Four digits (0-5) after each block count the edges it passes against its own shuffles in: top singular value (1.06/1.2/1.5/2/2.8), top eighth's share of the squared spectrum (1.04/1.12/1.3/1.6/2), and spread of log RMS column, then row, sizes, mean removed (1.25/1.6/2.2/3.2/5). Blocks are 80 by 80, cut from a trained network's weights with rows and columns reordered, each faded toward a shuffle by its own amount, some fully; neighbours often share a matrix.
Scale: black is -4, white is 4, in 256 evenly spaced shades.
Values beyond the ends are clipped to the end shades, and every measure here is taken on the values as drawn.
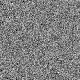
2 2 0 0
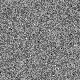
0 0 0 0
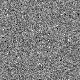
3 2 1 1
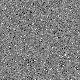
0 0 0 0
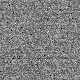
2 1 0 0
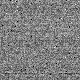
2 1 0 0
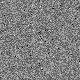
0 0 0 0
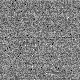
2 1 0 0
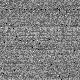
3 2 0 1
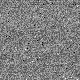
1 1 0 0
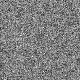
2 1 0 0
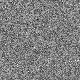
0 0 0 0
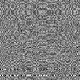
5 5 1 3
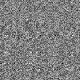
3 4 1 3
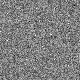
1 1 0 0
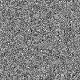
3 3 0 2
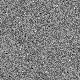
0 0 0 0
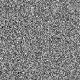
3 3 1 2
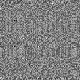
4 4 0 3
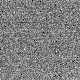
1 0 0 0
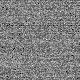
3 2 0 1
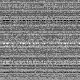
5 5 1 3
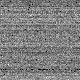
4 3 0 2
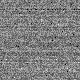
3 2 0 1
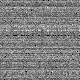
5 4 1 2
